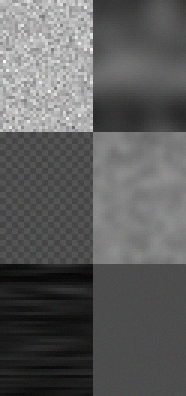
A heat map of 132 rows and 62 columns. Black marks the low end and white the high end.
It is made of 3 by 2 panels. Panel 1,1: high, fine-grained. Panel 1,2: low, smooth. Panel 2,1: low, checkered, faint in contrast. Panel 2,2: middling, blotchy, faint in contrast. Panel 3,1: very low, streaked across, faint in contrast. Panel 3,2: low, flat.
